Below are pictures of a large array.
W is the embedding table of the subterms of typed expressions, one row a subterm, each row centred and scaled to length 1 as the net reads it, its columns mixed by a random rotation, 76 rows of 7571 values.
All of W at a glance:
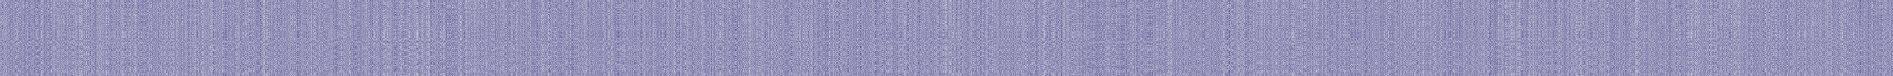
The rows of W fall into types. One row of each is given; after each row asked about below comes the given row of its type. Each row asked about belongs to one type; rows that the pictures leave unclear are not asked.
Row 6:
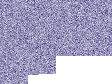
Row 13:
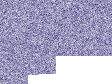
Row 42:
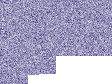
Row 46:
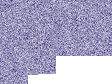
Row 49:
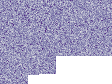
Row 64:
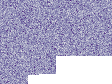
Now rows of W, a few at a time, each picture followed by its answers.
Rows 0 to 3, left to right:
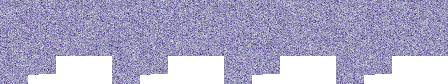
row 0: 64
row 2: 49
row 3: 42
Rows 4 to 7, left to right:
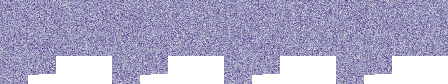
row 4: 49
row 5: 6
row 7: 64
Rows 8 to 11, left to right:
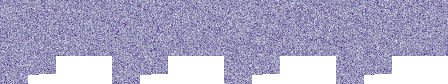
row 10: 13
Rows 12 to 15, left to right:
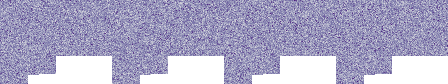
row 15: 49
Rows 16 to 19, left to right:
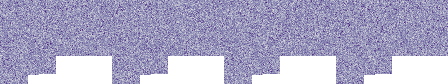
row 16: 64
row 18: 13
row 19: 49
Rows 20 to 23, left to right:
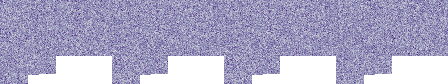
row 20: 42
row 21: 49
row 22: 49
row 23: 6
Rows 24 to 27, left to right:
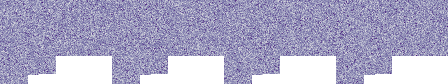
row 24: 13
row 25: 49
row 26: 46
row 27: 42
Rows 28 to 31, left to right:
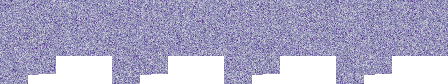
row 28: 46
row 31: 42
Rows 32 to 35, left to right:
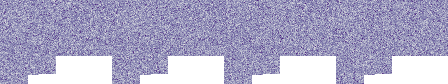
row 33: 13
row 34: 6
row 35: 42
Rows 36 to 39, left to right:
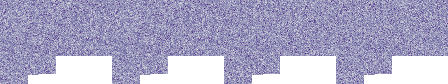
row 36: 13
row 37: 13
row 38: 49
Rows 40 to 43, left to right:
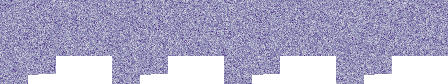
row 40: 46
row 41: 64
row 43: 13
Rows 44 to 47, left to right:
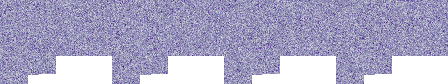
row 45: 42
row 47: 46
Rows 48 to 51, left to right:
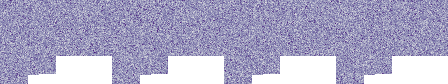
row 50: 49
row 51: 42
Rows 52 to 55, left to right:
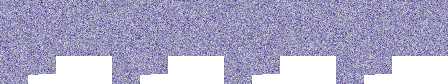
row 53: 46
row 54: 46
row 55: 42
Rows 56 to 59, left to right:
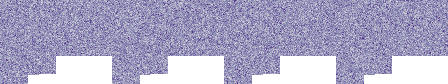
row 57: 13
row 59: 46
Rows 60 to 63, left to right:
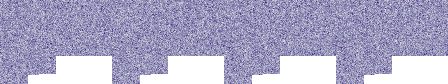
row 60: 64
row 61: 13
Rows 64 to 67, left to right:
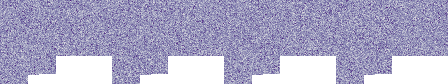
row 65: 49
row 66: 6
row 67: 46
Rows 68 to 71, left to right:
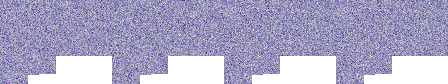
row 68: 49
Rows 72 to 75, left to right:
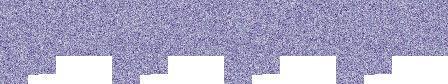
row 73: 13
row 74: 13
